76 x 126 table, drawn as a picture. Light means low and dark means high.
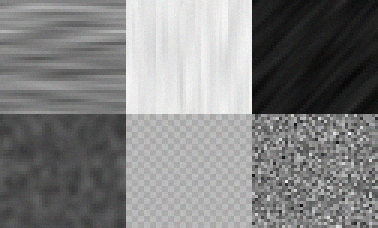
The table splits into 2 rows of 3 panels. Panel 1,1: middling, streaked across. Panel 1,2: very low, streaked downward, faint in contrast. Panel 1,3: very high, slanting up to the right, faint in contrast. Panel 2,1: high, blotchy, faint in contrast. Panel 2,2: low, checkered, faint in contrast. Panel 2,3: middling, fine-grained, strong in contrast.
